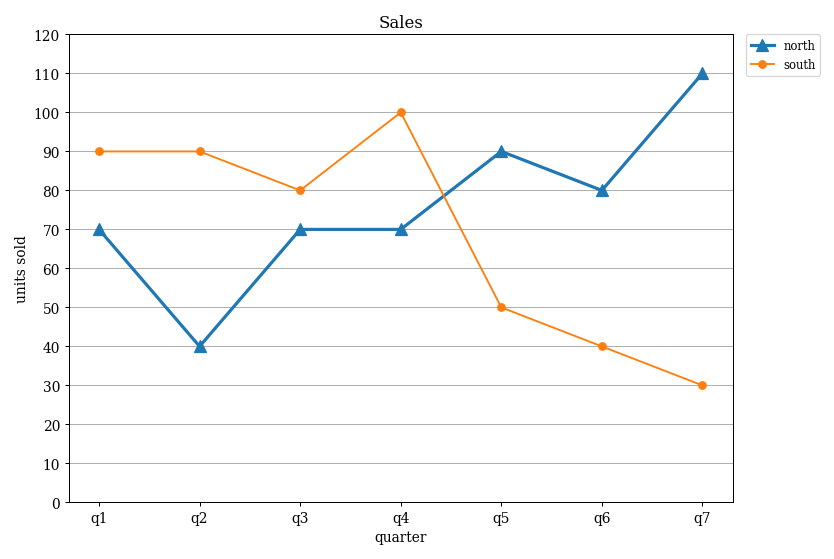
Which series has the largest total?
north
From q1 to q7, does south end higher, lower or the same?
lower
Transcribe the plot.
Title: Sales
x-axis: quarter, ticks q1 q2 q3 q4 q5 q6 q7
y-axis: units sold, ticks 0 10 20 30 40 50 60 70 80 90 100 110 120
Legend: north, south
Values:
north: 70 40 70 70 90 80 110
south: 90 90 80 100 50 40 30
